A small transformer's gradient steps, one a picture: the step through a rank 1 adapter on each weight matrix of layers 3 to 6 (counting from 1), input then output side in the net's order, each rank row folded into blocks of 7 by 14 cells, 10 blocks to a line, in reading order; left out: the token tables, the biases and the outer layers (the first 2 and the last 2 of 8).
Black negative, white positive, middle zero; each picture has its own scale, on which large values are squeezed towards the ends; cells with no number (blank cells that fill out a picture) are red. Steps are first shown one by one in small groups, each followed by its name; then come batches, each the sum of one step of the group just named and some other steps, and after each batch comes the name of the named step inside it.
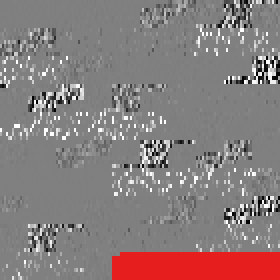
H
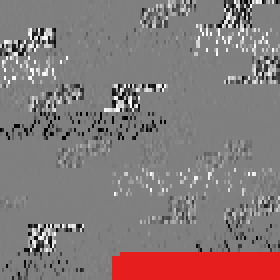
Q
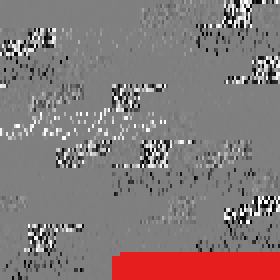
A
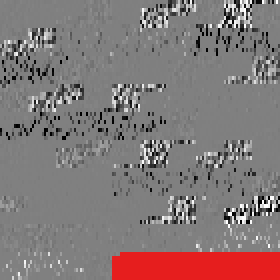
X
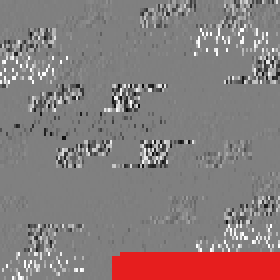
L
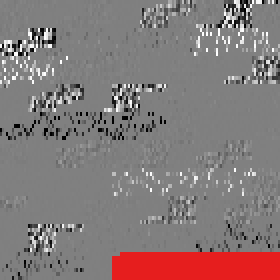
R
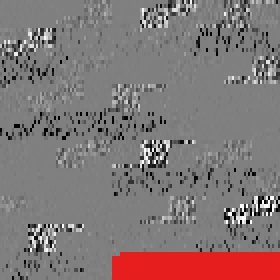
X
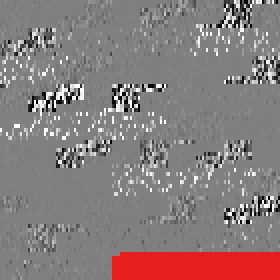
H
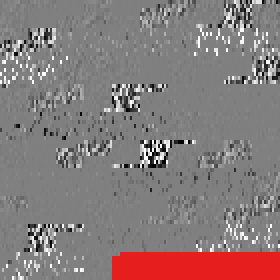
L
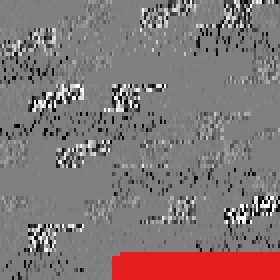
X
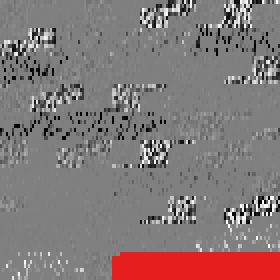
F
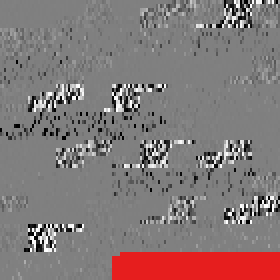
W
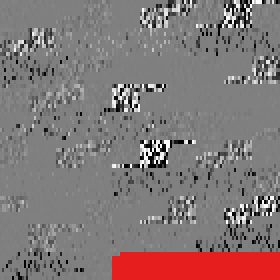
F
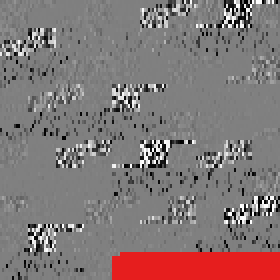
W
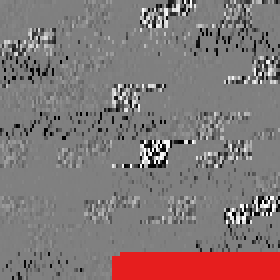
F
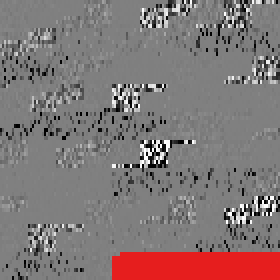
F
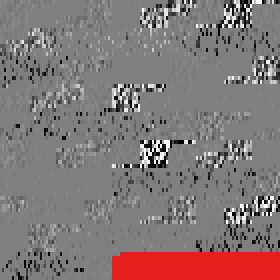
F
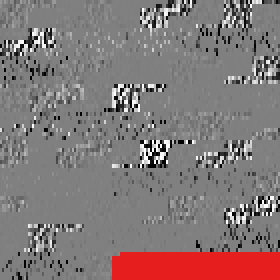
F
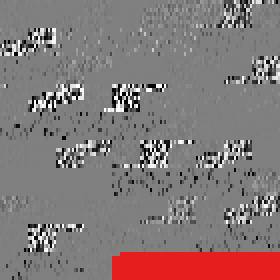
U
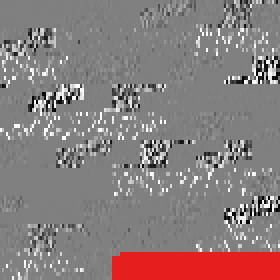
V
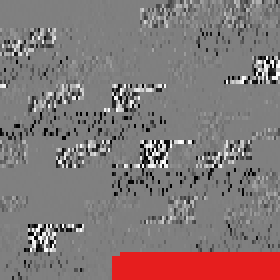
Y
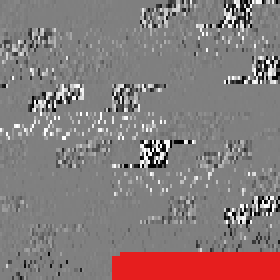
V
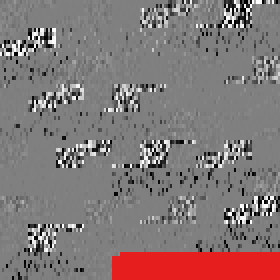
U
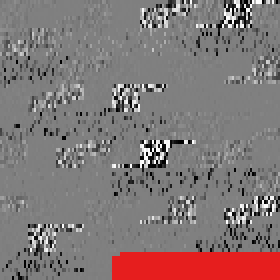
Y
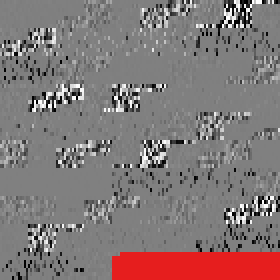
U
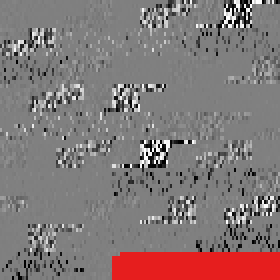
Y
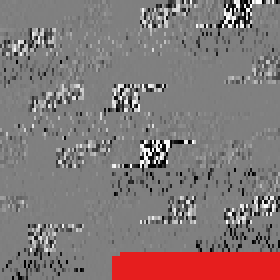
Y
